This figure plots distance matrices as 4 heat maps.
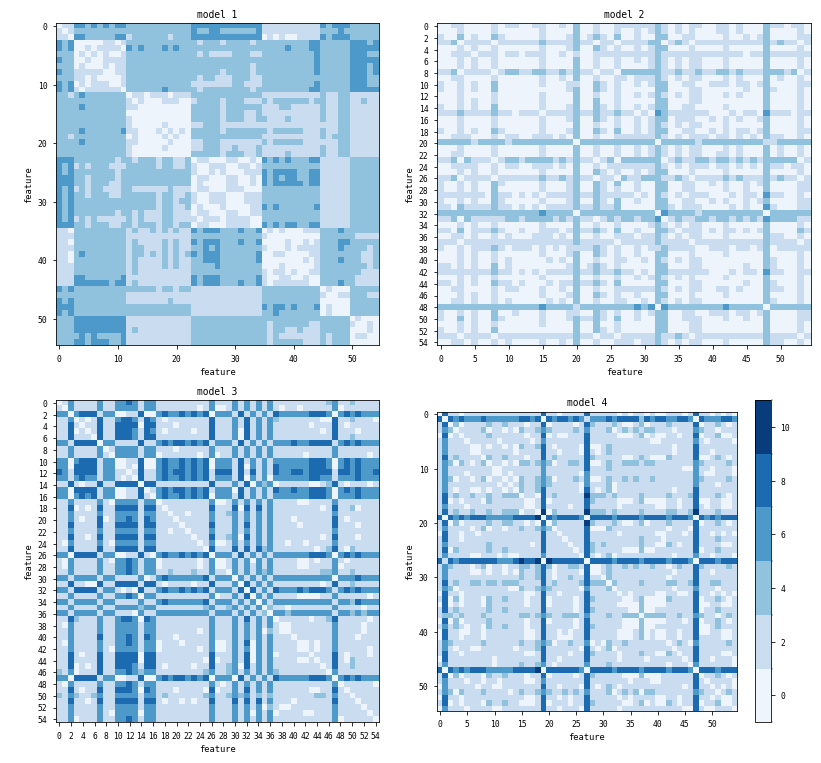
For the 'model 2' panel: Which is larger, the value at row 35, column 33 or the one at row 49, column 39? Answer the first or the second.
the first
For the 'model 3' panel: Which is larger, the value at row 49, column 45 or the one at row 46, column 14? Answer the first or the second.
the second
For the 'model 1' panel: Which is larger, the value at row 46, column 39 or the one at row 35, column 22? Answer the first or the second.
the first
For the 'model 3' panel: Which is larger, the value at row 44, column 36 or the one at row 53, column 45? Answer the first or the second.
the first
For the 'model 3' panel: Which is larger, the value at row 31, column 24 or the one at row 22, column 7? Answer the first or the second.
the second
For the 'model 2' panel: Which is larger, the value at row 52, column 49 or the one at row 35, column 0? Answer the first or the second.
the second
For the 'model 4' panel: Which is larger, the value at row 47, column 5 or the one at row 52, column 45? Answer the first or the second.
the first
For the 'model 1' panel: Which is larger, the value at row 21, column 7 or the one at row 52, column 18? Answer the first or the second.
the first
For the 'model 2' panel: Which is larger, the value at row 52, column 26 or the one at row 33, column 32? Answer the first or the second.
the second
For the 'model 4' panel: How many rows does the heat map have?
55
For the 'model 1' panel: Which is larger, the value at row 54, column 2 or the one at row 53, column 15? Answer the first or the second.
the first
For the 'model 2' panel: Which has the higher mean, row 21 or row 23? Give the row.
23
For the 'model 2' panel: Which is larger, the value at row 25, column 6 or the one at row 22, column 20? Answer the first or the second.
the second
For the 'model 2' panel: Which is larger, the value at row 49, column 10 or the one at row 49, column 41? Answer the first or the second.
the second
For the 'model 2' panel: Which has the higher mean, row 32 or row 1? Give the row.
32
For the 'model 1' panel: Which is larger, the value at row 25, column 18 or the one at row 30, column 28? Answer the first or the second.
the first
